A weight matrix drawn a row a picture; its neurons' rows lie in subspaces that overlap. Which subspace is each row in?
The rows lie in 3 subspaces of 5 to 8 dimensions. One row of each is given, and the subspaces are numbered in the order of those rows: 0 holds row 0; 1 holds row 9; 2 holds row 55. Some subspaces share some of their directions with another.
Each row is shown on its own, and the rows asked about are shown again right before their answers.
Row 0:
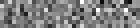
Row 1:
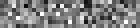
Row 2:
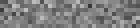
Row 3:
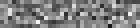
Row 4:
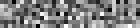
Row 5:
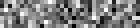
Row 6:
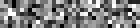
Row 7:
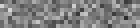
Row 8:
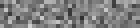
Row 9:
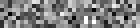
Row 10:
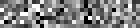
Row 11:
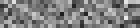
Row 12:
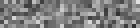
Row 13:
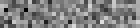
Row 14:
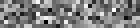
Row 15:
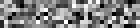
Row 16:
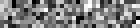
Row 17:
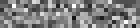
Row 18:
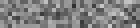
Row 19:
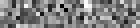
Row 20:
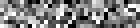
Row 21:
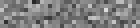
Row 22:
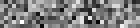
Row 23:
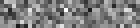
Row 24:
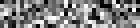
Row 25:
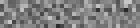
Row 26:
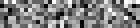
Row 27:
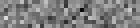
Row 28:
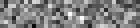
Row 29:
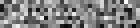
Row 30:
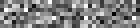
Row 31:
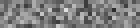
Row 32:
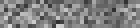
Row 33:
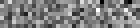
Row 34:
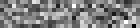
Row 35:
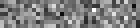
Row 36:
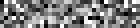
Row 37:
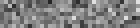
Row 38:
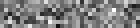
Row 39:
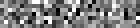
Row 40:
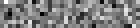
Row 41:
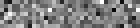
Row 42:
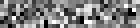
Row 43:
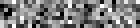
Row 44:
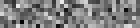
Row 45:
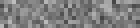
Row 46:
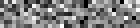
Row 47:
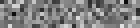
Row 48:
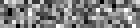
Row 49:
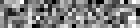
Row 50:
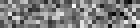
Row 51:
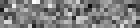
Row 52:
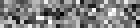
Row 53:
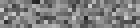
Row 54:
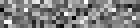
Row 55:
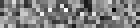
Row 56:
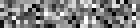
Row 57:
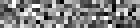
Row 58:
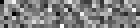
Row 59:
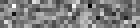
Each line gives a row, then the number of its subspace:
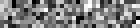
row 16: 0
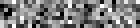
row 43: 0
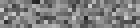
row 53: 1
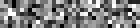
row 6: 0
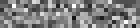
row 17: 1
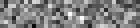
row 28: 2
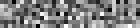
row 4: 0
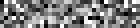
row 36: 2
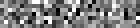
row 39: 1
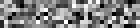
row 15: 0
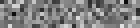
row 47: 0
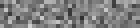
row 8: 2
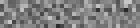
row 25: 0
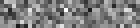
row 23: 0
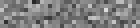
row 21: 2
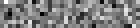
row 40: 0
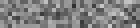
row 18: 1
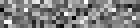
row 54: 2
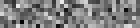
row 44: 0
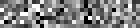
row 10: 2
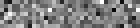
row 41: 0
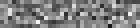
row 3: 0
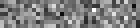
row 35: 1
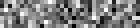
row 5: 2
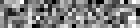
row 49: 0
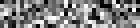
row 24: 2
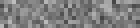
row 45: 2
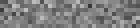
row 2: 0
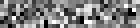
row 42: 2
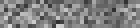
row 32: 0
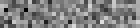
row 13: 2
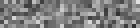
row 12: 2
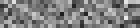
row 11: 2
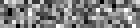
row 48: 0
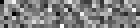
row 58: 2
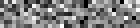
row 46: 2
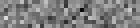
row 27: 2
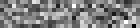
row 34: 1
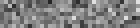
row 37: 2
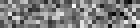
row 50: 1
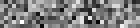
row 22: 2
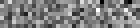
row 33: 0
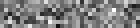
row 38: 1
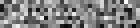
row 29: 0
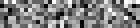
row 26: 2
